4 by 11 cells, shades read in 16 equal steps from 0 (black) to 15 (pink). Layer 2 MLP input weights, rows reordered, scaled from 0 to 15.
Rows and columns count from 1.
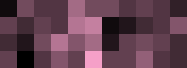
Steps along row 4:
down up up down up down same up down down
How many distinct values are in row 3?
7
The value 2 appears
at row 2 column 8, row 3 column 2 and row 3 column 7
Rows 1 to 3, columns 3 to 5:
5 5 10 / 6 5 11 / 7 11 8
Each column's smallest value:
1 0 5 5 6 7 1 2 4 5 3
